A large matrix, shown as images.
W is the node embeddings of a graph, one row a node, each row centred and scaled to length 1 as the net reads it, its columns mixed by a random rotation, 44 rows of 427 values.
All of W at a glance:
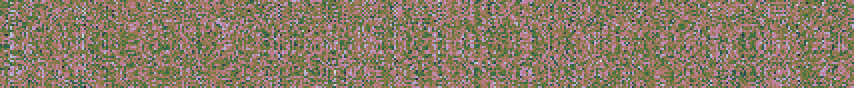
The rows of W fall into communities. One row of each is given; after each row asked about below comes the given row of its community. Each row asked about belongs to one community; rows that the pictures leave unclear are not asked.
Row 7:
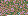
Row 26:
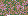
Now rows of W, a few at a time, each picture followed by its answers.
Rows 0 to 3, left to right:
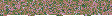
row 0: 26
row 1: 7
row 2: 26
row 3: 7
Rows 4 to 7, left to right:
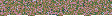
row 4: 26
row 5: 7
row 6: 26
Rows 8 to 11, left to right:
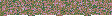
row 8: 26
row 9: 7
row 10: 26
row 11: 7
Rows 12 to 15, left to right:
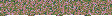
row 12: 26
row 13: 7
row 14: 7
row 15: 26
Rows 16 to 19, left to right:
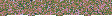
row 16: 7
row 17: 7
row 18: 7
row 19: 26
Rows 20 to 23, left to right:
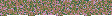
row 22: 7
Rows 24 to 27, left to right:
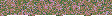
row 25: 26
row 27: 7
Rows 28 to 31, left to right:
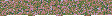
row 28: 7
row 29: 26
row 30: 7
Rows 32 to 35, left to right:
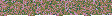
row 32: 26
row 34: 7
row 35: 7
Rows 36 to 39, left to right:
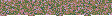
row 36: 7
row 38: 26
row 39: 7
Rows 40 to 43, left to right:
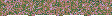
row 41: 26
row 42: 7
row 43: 26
